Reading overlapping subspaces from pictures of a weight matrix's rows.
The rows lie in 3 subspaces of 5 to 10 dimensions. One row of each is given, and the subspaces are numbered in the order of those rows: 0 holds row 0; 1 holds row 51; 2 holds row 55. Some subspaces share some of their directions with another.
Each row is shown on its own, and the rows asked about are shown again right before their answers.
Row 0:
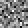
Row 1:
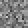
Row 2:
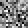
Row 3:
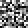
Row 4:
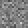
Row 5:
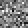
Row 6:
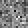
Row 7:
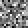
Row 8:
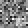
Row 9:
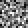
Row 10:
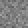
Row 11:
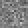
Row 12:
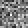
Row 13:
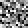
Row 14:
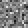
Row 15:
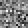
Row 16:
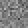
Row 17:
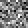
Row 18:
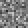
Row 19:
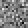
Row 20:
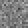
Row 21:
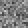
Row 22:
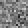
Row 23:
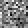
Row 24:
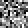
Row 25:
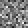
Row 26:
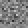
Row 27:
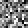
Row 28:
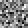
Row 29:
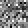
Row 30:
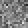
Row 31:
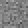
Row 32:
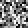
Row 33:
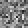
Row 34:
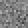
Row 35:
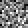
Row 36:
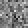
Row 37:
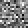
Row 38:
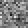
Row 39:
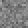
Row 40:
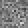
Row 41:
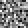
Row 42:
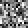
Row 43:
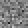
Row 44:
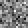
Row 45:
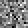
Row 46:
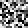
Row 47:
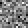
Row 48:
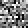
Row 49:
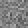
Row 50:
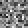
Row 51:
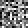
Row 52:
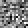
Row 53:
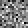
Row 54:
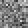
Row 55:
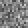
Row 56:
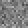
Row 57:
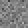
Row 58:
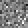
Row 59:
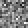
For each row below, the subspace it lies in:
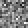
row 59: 2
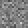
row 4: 2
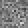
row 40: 2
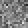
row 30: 2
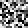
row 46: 2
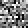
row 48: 1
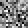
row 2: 1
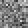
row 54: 2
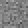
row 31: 1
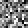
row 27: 2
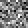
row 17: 1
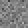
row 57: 1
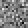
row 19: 2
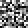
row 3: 0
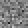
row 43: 1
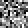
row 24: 1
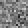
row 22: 2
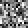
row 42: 1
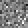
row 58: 2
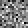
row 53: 0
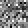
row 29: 1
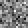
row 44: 1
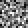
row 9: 0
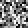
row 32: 1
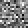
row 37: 1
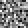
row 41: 1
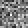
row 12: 1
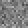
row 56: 2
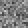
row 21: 1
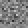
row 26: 1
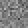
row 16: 1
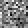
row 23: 1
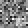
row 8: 1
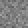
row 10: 0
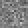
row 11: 2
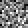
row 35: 0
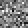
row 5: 0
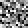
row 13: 1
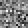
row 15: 0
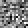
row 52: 1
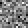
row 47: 2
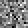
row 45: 1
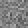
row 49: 1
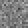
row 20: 2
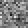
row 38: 1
